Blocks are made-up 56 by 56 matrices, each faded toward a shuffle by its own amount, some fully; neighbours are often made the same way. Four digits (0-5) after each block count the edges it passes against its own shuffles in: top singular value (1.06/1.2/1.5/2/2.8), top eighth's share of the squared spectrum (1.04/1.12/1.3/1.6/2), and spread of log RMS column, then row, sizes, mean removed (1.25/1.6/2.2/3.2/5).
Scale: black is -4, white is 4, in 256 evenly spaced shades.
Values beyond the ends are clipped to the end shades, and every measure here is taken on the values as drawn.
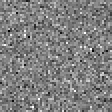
0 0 0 0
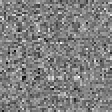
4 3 2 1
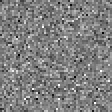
1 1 0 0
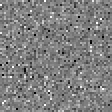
1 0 0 0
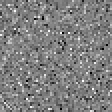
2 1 0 0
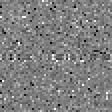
3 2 0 1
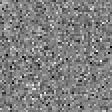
2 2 0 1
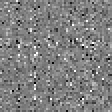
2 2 2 2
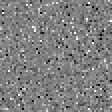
0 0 0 0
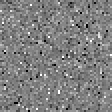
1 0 0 0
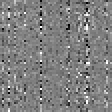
3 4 3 2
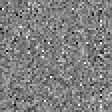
1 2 1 0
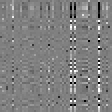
5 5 3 2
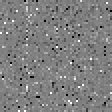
2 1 0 0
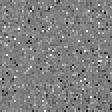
1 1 0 0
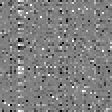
4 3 1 1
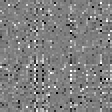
4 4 2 2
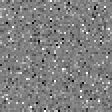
1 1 0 0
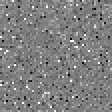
1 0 0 0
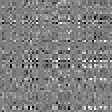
5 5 3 3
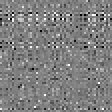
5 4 2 3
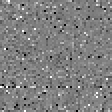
3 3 1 1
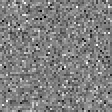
2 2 0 1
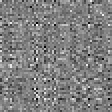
4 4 2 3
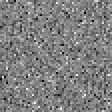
1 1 0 0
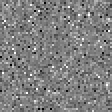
1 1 0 0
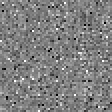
3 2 1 0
